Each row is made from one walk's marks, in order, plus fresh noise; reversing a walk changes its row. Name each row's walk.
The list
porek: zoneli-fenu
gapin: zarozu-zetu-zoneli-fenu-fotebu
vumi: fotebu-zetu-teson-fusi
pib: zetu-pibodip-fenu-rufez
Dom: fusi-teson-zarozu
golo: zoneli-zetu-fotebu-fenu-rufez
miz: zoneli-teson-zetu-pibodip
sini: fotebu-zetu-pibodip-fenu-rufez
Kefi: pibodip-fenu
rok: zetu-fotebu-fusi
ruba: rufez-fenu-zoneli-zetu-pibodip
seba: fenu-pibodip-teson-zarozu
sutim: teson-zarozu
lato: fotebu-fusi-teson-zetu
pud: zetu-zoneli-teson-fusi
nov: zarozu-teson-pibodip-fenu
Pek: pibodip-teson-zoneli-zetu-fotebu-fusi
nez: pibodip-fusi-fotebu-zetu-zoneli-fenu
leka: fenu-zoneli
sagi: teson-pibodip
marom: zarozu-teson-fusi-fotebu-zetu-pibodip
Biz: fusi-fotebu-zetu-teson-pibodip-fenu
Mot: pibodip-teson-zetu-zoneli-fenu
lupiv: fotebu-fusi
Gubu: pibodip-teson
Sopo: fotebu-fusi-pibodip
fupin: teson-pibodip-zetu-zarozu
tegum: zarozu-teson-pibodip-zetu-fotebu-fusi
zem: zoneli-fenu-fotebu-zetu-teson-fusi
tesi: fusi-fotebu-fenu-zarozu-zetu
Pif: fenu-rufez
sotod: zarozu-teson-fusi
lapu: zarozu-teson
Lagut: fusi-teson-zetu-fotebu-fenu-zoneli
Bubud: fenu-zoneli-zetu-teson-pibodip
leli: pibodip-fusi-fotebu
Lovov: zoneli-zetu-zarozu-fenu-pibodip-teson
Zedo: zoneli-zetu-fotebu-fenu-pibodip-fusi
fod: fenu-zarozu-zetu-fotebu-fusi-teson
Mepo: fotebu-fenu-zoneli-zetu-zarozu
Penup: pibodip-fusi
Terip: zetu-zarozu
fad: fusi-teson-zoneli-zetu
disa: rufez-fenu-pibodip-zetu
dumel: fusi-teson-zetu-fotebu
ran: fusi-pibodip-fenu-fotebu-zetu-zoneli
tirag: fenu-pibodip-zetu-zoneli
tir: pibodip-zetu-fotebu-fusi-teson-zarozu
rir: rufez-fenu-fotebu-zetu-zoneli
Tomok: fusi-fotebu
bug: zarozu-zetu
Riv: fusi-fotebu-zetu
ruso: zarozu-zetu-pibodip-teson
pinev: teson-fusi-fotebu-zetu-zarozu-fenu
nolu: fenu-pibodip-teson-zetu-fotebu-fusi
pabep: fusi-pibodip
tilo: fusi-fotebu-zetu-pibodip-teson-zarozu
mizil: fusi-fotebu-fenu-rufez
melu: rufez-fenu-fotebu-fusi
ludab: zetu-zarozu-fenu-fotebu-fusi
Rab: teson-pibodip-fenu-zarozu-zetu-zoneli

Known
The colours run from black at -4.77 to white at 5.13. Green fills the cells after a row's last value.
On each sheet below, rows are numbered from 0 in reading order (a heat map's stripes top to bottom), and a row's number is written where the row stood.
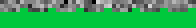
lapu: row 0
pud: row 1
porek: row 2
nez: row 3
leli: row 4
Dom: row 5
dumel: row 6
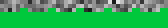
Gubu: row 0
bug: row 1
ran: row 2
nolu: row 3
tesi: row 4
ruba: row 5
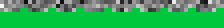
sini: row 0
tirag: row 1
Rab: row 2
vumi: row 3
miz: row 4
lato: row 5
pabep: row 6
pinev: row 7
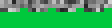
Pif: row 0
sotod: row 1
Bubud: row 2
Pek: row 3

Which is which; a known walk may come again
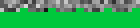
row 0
Lagut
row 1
Terip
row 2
pib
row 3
ruso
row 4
bug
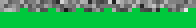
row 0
golo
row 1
gapin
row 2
fad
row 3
seba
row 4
Riv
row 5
pud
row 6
fod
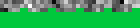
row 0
nolu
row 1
sini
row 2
ludab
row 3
Kefi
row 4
nez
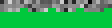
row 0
melu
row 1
leka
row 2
miz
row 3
sutim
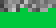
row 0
Penup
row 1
sagi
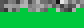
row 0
tegum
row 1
lupiv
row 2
tesi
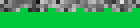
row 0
tirag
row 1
Mot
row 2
ruba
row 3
Tomok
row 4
disa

